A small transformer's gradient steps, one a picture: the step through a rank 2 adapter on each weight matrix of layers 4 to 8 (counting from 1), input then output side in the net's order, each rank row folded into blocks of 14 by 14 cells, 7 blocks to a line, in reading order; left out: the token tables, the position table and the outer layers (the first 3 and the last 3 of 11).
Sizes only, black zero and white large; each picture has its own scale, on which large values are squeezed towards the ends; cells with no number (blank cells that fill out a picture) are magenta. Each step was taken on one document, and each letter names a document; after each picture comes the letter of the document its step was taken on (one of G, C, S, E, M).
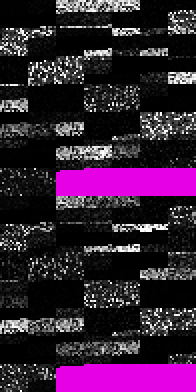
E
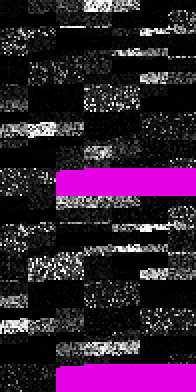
E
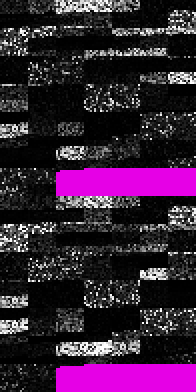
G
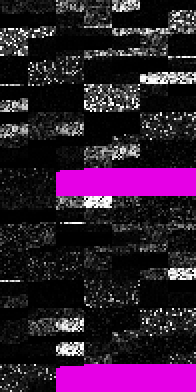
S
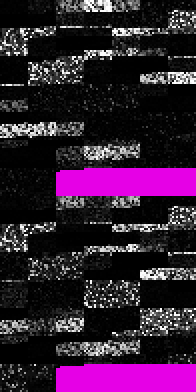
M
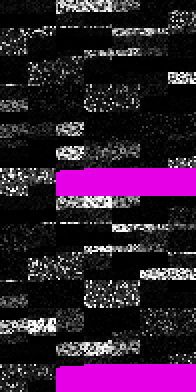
M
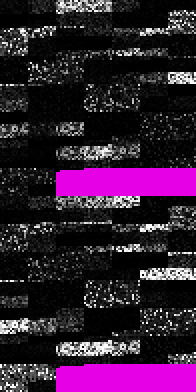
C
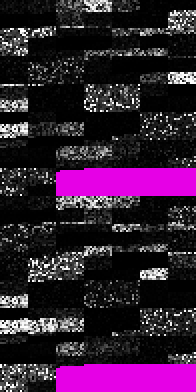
C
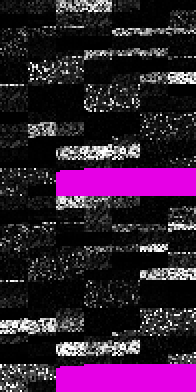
C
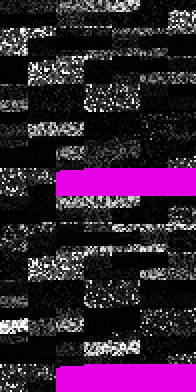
M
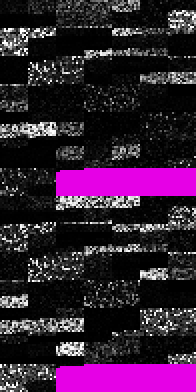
G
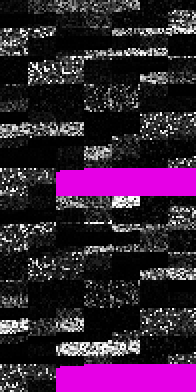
G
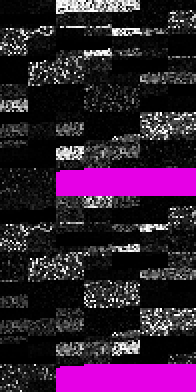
E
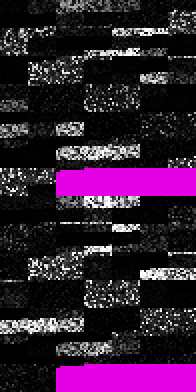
M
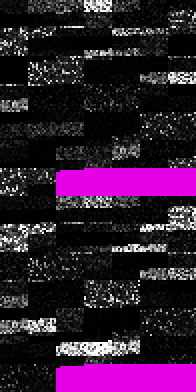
G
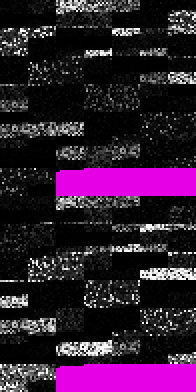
G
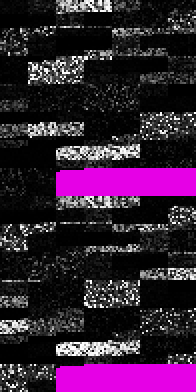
M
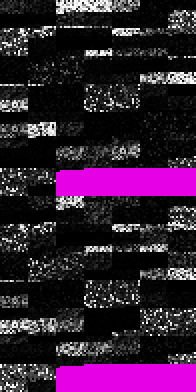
G
